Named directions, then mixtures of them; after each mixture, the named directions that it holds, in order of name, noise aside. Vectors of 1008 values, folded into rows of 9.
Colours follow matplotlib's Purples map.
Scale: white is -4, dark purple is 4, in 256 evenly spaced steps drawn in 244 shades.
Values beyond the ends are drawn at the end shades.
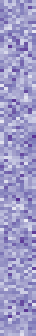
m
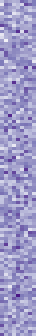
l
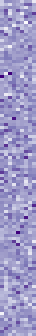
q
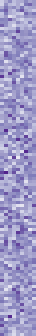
l, m, q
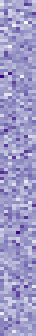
l, q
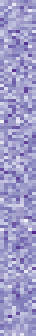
l, m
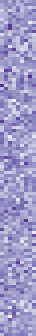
m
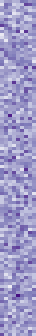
l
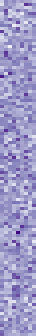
l, m, q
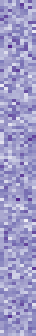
m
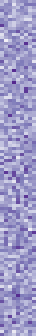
l, m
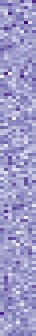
m, q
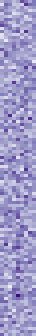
l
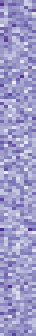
l, m, q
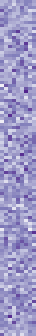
l, m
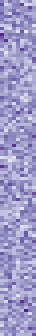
l, m
